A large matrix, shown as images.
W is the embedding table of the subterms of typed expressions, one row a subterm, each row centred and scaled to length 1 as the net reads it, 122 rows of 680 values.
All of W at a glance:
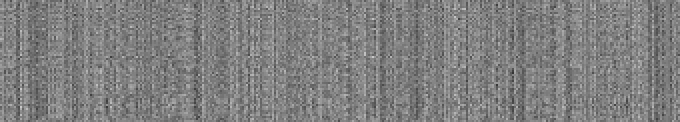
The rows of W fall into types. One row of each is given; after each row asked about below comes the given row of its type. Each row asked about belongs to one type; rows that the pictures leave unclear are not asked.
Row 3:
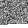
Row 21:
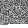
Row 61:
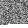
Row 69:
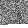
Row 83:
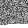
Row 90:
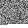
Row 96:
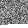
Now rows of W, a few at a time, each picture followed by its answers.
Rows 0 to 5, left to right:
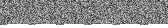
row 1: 21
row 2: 61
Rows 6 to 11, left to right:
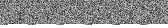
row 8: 21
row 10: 69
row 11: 69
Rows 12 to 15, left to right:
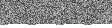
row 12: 21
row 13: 90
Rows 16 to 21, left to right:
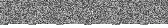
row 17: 21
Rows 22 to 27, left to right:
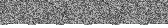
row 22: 21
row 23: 96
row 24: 3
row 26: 61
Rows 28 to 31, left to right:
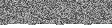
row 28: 83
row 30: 96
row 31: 90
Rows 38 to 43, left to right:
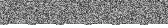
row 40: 61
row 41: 21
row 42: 96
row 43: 61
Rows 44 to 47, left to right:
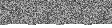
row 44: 69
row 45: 96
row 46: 21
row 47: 90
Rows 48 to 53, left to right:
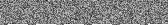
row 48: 90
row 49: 61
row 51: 3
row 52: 69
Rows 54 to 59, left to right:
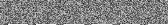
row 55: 96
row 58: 21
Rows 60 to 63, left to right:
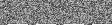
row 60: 3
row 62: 83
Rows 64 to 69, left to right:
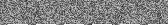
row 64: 21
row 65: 3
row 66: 21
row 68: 61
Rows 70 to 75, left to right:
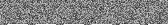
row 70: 90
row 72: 90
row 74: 90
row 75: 96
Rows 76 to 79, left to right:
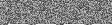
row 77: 69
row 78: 90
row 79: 69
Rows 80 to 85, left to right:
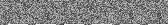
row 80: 61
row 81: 90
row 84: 69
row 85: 69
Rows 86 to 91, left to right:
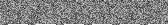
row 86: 69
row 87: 61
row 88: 96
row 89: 61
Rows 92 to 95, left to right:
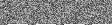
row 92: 3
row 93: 61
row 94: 96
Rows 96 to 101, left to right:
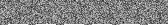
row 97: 83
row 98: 61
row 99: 21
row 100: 21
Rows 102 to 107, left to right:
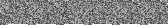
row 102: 61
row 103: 96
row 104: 3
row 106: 96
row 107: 96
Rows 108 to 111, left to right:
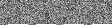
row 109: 69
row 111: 61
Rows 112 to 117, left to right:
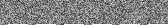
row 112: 21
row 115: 96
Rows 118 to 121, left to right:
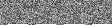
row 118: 90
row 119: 83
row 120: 69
